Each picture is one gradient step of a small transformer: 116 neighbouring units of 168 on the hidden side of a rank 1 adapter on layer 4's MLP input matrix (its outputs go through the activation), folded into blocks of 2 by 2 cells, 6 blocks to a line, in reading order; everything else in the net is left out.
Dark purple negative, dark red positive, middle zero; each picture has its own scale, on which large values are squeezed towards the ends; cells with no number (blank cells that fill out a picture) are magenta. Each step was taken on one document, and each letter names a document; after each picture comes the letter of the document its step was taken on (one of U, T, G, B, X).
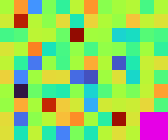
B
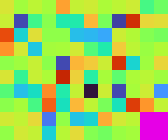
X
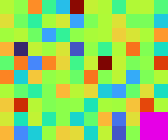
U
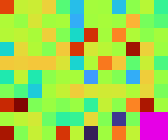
U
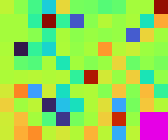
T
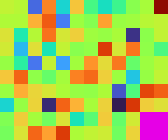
T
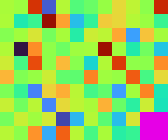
T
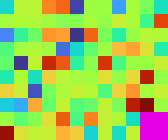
U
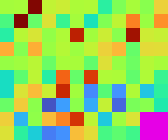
B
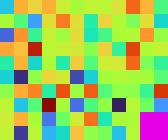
B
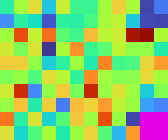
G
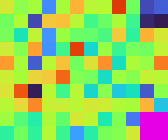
G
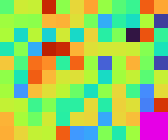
G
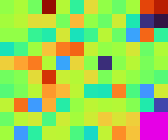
G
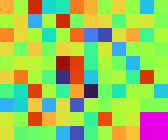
X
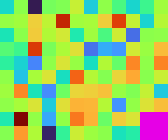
B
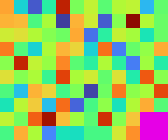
X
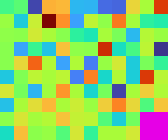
T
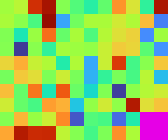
T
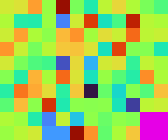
X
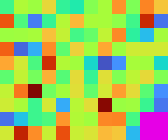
G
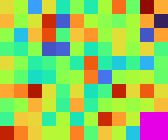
G
